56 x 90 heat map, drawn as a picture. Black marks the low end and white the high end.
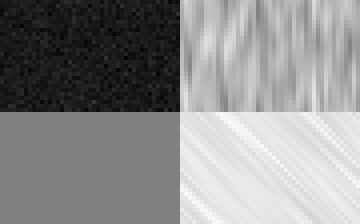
It is made of 2 by 2 panels. Panel 1,1: very low, fine-grained, faint in contrast. Panel 1,2: high, streaked downward. Panel 2,1: middling, flat. Panel 2,2: very high, slanting down to the right, faint in contrast.
